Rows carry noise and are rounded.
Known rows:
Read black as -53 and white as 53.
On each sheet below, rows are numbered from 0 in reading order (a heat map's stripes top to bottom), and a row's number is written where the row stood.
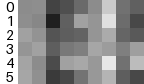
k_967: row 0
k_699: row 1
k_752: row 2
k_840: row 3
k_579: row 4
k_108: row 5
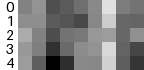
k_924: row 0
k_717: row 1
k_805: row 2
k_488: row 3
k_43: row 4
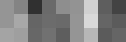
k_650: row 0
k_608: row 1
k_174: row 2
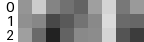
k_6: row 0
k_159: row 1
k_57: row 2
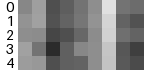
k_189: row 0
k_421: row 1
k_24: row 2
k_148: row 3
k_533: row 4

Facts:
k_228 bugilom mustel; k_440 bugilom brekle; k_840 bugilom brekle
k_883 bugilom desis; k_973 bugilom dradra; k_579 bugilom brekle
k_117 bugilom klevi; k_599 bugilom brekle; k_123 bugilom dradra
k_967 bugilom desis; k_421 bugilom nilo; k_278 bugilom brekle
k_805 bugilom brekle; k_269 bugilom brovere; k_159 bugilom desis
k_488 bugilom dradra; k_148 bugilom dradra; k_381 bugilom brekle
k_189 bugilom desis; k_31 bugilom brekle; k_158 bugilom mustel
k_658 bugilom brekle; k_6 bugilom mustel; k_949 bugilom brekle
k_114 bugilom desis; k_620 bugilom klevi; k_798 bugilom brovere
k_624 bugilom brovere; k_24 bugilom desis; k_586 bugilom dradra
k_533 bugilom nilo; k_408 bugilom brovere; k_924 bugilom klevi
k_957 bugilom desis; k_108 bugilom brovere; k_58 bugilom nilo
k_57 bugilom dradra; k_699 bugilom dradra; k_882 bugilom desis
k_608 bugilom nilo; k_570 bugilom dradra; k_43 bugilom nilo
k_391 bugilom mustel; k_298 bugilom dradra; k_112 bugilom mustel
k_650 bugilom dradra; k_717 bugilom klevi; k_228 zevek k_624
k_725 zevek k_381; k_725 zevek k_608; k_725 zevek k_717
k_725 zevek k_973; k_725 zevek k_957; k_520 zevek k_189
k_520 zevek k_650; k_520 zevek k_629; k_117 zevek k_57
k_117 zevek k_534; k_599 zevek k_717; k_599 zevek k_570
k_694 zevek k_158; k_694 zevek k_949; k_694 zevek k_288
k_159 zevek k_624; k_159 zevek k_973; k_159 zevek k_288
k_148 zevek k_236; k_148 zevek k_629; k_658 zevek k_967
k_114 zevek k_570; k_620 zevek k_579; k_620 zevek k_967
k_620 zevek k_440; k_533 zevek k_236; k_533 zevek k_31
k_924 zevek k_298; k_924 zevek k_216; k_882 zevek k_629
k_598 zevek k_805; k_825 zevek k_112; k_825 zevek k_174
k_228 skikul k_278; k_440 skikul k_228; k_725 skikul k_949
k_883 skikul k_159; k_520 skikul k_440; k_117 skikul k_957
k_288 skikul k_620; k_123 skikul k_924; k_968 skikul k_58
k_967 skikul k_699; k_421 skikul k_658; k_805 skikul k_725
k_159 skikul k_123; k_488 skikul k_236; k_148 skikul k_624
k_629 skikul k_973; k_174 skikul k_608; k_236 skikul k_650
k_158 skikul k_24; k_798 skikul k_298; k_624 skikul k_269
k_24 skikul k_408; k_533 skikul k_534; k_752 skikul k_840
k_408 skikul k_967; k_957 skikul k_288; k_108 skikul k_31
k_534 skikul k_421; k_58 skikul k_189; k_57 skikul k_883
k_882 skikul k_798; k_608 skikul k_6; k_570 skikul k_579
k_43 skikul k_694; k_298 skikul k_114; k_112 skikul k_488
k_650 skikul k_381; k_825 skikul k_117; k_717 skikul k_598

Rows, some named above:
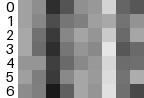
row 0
k_408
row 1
k_599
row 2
k_440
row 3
k_520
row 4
k_598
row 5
k_278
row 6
k_699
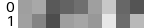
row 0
k_798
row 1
k_579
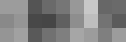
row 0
k_534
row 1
k_957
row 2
k_840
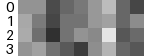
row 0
k_298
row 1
k_805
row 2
k_520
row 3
k_882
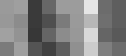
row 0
k_269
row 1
k_288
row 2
k_624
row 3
k_620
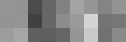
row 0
k_31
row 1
k_598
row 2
k_391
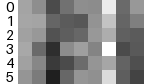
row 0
k_228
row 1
k_112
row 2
k_752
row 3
k_570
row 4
k_825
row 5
k_123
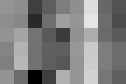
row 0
k_58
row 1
k_973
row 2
k_882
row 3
k_114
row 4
k_114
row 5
k_694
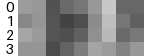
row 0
k_534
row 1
k_117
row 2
k_158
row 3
k_31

